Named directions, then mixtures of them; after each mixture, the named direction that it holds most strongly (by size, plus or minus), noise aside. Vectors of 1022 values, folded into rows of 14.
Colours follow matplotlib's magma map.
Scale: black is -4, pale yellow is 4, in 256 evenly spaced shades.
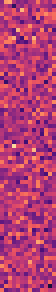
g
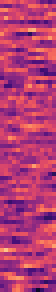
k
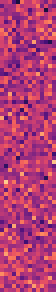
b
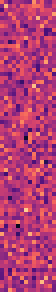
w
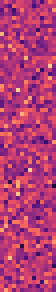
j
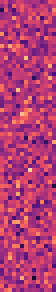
j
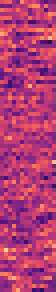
k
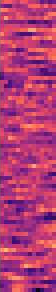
k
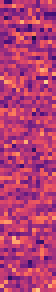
g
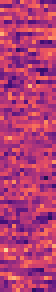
k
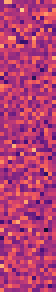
g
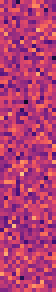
b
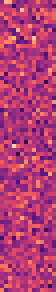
g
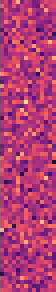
b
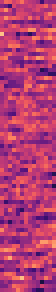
k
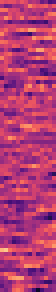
k
